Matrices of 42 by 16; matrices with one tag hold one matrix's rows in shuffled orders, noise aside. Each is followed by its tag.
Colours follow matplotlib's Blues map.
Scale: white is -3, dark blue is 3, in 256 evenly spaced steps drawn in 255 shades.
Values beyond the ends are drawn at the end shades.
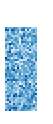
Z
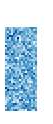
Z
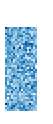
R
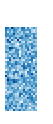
Z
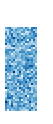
R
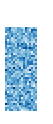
R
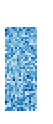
R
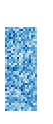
Z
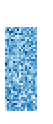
Z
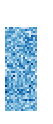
R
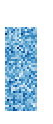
Z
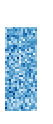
Z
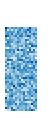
R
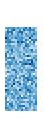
R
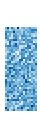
Z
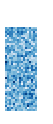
R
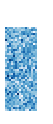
Z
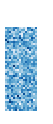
Z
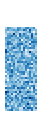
R
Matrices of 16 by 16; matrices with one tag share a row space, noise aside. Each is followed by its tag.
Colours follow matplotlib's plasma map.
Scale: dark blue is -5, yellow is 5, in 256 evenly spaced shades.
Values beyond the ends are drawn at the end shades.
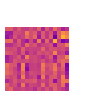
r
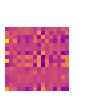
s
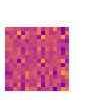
r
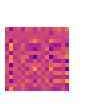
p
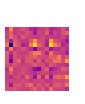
p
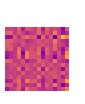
r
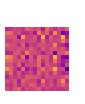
r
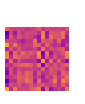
s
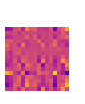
r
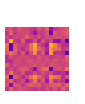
p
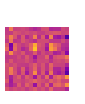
p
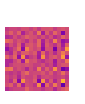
r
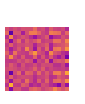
p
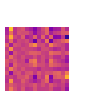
p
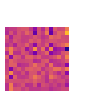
p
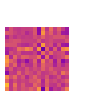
s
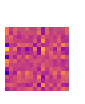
s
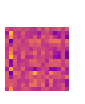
p
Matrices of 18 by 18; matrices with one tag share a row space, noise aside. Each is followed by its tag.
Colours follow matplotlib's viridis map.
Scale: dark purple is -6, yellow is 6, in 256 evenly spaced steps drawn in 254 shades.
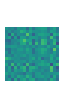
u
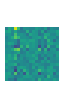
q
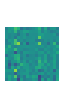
q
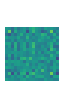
u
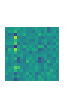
q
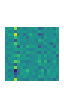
q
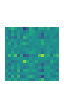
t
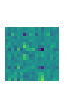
t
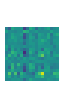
t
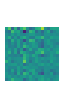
t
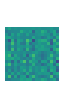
u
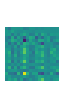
t
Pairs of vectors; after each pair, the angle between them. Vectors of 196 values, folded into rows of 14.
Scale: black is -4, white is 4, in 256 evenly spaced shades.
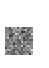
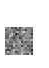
nearly opposite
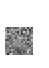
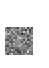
nearly parallel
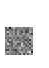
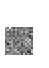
nearly opposite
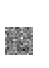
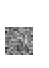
partly aligned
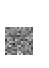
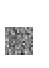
orthogonal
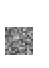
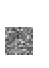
partly opposed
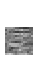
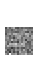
partly aligned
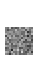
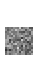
partly aligned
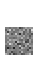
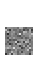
nearly opposite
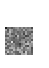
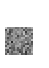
nearly opposite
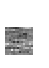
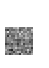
partly opposed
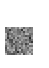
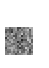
orthogonal
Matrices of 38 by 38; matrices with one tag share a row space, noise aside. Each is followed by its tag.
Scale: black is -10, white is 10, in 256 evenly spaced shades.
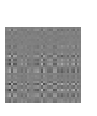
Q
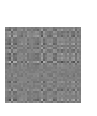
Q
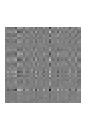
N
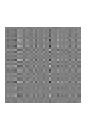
N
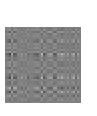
Q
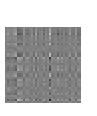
N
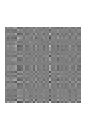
N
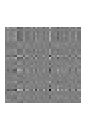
N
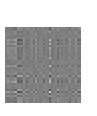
N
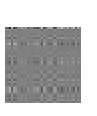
Q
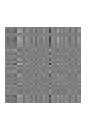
N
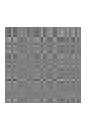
Q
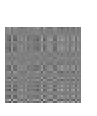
Q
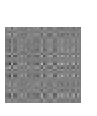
Q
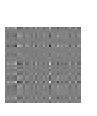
N
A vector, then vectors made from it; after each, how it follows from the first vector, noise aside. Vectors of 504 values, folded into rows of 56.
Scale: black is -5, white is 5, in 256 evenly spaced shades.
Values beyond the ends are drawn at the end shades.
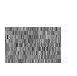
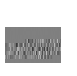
partly zeroed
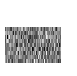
scaled up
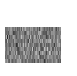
sign-scrambled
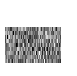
scaled up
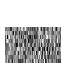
scaled up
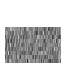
wrapped around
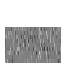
partly zeroed
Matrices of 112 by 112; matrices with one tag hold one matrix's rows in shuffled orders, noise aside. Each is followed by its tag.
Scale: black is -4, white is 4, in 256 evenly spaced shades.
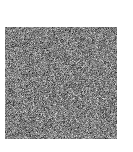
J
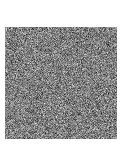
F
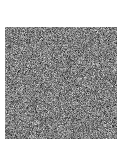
F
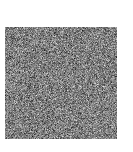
J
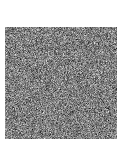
F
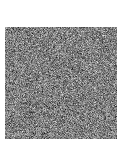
J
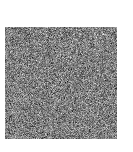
J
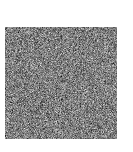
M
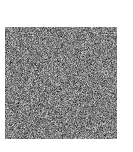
M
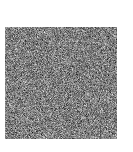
F
